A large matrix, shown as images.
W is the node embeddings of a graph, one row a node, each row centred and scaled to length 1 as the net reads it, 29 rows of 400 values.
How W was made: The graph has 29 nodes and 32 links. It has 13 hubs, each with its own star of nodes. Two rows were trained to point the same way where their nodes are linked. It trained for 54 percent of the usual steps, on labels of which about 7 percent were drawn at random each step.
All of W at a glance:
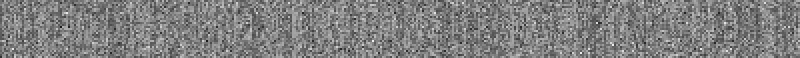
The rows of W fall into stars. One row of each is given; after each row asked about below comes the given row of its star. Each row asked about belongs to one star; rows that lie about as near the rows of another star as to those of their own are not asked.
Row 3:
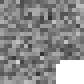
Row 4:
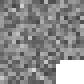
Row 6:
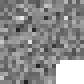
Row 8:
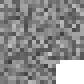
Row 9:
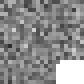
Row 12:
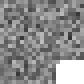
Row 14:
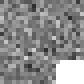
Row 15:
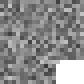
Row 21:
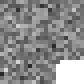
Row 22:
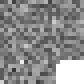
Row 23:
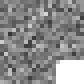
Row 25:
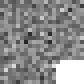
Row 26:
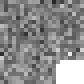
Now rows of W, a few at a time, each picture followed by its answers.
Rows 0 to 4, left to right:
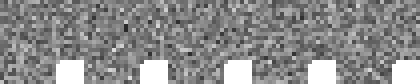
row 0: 15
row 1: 8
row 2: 23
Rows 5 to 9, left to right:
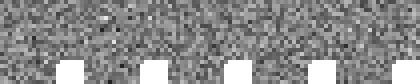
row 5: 4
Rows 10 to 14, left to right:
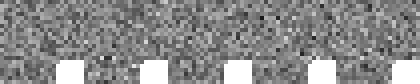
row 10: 14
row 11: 22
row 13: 14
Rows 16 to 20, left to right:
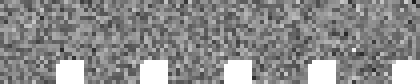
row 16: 9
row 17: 6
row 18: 25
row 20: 8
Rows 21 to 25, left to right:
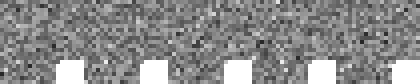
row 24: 12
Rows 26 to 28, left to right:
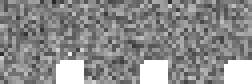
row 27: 3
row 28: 22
